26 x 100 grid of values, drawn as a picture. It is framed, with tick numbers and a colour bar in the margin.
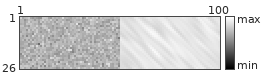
It is made of 1 by 2 panels. Panel 1,1: high, fine-grained. Panel 1,2: very high, slanting down to the right, faint in contrast.
